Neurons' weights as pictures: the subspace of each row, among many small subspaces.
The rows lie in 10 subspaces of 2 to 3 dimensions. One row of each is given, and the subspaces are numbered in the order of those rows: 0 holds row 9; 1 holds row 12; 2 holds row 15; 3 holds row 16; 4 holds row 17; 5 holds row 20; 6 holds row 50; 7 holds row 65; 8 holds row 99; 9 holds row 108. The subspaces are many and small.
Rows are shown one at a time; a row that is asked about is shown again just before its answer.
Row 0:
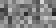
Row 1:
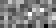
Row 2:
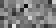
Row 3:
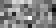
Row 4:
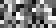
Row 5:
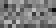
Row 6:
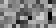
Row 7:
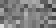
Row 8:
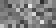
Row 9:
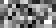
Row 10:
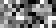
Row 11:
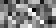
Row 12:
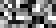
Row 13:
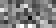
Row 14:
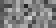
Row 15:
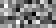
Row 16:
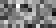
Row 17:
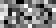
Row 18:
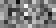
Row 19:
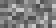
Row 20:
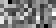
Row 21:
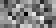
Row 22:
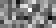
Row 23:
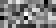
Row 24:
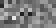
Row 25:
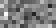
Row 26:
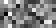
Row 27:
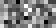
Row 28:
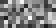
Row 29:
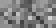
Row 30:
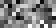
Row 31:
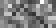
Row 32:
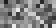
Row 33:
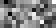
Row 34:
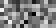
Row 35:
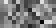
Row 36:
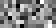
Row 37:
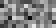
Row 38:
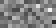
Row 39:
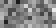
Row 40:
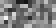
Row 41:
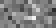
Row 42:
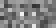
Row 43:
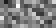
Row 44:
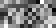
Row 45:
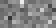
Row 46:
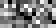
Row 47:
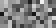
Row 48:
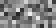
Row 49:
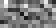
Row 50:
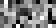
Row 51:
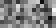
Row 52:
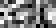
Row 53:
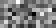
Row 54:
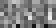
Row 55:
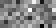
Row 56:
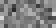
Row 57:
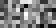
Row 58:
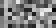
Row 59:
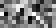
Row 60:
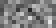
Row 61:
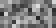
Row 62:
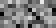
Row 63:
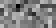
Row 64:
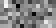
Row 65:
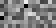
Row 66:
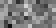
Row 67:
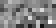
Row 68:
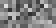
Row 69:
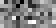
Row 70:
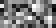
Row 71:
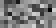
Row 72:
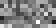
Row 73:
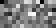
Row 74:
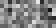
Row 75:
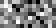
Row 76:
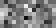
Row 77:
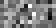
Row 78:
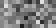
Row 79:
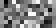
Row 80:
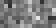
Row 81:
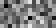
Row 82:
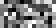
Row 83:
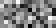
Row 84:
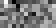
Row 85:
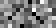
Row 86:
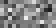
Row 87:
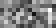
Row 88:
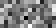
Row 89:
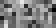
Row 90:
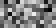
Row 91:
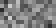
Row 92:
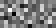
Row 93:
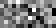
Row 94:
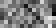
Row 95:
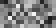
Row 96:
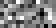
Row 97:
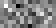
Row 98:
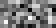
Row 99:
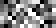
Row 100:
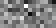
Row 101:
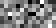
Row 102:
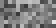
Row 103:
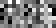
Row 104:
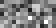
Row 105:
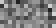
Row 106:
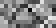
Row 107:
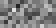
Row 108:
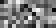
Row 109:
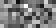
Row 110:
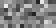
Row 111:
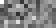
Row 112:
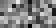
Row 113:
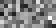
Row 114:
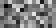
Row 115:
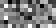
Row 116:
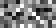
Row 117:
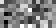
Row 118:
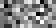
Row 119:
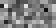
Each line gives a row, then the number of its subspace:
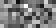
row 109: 4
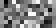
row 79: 0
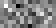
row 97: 0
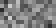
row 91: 1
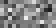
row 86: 9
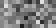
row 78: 2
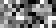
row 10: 1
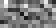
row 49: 4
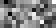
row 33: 4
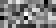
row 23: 9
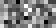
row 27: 4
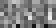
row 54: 6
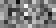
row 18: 4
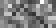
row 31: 1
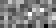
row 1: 9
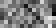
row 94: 1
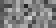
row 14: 4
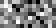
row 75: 2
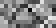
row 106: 1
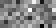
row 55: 1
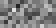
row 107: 9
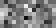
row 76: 4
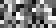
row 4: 5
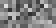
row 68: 1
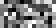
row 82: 0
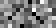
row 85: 3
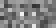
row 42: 0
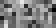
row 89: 0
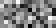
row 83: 3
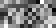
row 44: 1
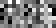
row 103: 5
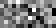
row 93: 3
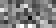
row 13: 6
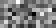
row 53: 9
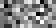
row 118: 2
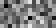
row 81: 2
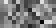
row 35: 8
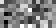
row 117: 6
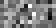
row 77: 6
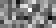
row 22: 1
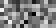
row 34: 0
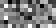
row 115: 3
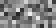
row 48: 7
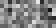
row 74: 5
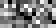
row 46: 2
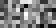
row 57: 7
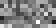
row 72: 2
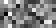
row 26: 4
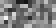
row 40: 0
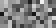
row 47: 3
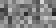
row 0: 5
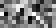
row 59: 7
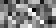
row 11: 8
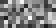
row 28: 9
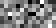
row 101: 1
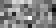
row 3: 0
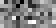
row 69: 0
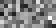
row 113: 1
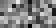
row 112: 2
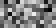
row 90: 9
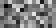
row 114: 2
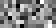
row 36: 1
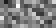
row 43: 4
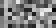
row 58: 9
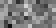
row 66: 4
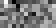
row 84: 0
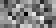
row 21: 8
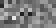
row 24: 1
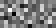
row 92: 0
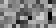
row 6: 6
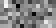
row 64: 0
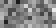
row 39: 4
